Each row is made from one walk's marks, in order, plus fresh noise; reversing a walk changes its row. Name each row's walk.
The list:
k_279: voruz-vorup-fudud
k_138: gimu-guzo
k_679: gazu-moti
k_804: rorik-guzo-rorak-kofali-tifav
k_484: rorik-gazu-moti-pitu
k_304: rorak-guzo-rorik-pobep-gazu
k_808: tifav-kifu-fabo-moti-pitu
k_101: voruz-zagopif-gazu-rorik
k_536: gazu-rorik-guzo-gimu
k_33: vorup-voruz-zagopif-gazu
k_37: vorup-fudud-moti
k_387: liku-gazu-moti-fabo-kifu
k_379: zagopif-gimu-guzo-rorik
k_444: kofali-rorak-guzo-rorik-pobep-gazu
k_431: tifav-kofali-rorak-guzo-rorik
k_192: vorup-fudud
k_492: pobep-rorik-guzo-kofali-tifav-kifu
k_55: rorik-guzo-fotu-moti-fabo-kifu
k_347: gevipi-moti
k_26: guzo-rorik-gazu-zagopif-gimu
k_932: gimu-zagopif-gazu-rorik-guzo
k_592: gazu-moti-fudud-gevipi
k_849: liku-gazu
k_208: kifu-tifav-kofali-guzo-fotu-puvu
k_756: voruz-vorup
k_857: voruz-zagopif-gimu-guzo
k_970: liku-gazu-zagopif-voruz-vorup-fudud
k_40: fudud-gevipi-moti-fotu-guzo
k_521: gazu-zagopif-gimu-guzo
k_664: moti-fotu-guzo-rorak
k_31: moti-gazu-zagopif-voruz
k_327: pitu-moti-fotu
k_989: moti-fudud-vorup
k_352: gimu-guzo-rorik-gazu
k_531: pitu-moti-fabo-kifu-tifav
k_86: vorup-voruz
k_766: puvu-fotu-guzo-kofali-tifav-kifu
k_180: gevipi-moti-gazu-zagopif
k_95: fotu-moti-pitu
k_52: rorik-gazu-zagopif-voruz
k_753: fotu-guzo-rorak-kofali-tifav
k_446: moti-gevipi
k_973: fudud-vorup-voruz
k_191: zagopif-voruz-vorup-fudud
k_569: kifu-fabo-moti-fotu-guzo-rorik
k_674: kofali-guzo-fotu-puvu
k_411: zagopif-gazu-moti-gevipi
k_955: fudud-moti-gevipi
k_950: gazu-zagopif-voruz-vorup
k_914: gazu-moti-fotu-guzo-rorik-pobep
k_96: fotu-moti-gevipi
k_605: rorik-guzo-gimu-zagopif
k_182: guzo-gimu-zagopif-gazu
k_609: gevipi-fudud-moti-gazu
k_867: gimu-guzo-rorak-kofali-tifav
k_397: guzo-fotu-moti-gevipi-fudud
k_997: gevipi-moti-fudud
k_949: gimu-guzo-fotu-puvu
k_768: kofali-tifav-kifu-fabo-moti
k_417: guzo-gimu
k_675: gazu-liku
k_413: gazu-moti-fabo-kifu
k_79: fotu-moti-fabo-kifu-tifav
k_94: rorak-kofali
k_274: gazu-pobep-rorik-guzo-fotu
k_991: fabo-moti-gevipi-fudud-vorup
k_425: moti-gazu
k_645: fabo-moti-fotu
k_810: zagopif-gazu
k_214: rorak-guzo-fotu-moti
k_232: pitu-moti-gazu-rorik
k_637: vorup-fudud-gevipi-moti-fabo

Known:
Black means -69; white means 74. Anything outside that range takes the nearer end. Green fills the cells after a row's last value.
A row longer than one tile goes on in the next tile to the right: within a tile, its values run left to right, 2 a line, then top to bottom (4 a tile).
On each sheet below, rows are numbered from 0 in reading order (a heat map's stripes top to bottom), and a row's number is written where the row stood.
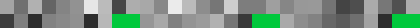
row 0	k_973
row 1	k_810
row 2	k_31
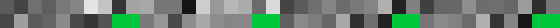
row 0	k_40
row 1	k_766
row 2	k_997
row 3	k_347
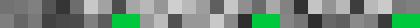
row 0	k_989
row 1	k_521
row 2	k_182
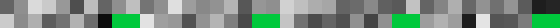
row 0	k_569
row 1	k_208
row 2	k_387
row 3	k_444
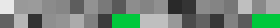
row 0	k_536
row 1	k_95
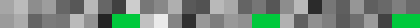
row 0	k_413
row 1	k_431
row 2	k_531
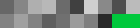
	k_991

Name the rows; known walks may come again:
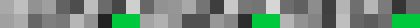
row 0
k_413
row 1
k_645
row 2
k_674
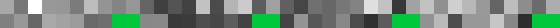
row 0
k_191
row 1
k_397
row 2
k_40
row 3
k_521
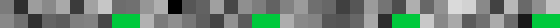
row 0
k_417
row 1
k_327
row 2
k_425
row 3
k_569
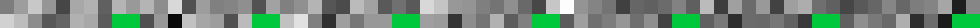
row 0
k_808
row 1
k_279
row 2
k_431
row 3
k_675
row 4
k_484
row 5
k_26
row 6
k_997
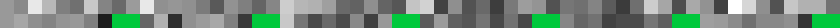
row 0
k_411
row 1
k_536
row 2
k_387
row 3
k_55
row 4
k_989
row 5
k_379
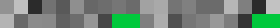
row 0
k_531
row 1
k_592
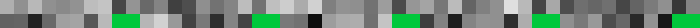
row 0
k_192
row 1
k_96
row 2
k_86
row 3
k_973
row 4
k_446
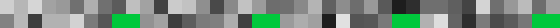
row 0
k_950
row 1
k_352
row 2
k_444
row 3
k_753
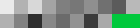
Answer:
k_970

